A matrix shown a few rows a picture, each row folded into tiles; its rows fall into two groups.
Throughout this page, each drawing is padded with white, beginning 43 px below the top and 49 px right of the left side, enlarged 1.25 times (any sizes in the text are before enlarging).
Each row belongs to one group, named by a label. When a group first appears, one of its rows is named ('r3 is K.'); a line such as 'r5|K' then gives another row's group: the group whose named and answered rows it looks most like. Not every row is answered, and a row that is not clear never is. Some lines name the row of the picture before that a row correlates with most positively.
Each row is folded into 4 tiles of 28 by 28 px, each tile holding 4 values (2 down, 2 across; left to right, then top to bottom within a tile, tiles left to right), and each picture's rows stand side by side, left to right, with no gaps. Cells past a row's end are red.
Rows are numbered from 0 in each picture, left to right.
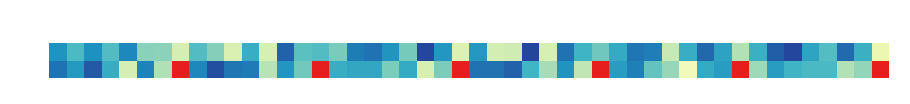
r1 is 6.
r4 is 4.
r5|4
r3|6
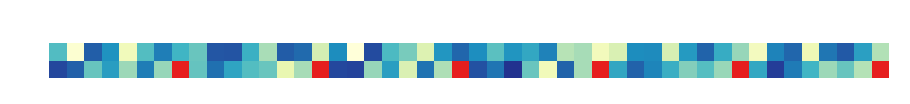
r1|4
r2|6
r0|6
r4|4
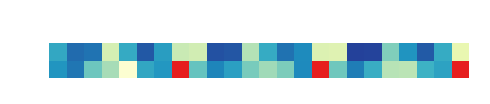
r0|4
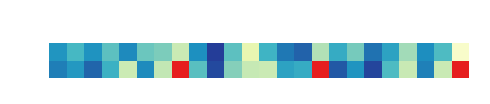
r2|6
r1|4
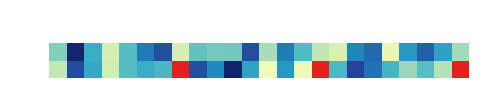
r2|4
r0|4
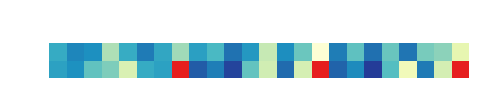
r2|6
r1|6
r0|4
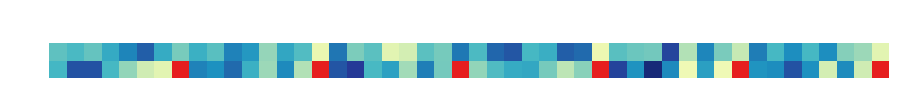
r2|6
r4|6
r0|4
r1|6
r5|6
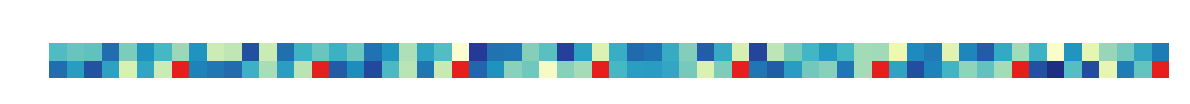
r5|6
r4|4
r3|4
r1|6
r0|6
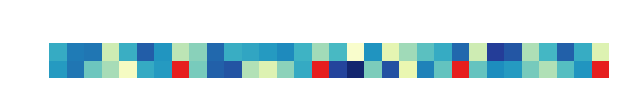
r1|4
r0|4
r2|6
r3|4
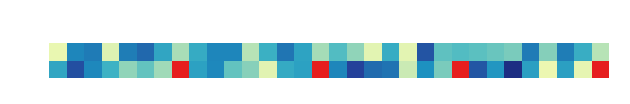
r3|6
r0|4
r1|4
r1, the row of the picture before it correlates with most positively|0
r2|6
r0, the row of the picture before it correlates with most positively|3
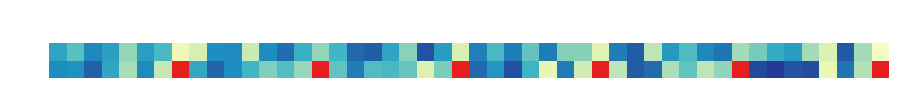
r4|4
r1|4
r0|6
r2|4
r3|6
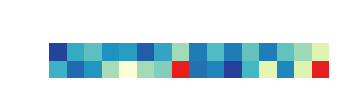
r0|4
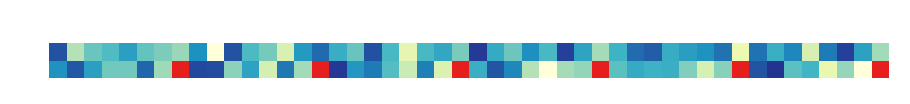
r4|4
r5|4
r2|6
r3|4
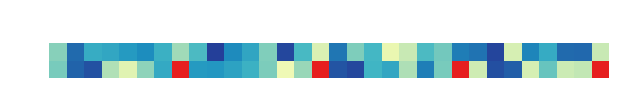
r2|6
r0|4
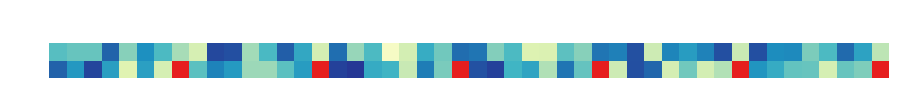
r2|6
